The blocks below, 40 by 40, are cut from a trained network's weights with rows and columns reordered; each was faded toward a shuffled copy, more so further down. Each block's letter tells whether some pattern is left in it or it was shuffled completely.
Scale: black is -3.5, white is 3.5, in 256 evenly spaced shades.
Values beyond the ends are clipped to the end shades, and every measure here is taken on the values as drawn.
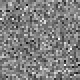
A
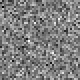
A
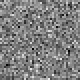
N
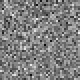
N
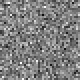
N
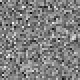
A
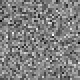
A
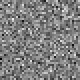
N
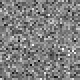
N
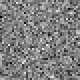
A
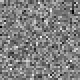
A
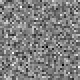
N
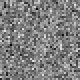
N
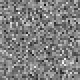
A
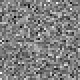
A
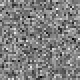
N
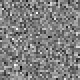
A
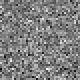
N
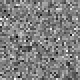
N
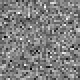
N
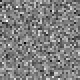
A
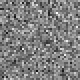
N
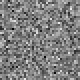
A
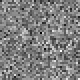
N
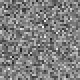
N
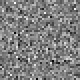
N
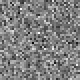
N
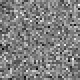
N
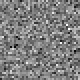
N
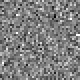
N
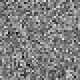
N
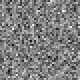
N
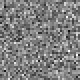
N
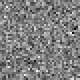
A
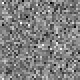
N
